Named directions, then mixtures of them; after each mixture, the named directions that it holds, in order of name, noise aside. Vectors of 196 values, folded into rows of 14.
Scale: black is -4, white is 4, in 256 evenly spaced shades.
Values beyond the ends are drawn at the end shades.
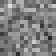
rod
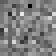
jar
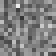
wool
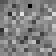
jar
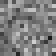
rod, wool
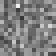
wool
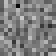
wool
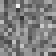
wool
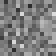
jar, wool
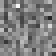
jar, wool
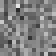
wool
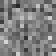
jar, rod, wool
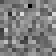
jar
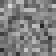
rod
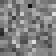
jar, rod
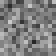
jar, rod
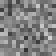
jar, rod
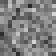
jar, rod, wool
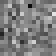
jar, rod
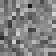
jar, rod, wool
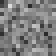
jar, rod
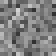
jar, rod, wool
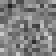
rod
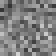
rod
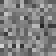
rod, wool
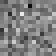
jar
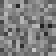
rod, wool
